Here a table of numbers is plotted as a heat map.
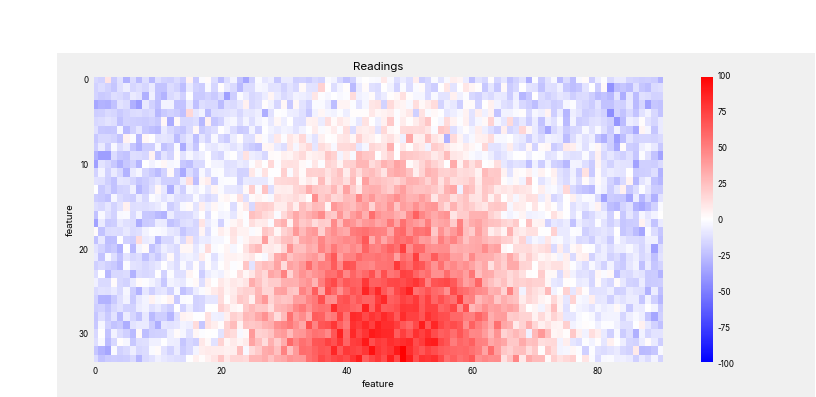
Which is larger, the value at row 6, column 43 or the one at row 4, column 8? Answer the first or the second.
the first
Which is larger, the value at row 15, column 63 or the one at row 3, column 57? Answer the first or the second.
the first
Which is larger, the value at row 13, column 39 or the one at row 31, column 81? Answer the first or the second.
the first
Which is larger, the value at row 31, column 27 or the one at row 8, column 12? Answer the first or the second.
the first
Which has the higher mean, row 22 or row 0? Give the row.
22
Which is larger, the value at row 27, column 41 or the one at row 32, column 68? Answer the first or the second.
the first
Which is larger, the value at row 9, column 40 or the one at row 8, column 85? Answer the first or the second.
the first
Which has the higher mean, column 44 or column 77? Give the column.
44
